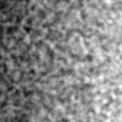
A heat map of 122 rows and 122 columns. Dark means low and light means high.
Average level on the scale: 50%. Slope: up to the right. Ninth with the lowest average: top left. Stripes: none. Odd rows or columns: none. Grain: blotchy.
